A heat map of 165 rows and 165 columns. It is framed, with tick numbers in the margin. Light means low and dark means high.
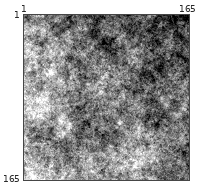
The texture is blotchy. No single row or column stands out from its neighbours. Values rise toward the top right. The top right is the ninth with the highest average. The halves do not mirror each other.
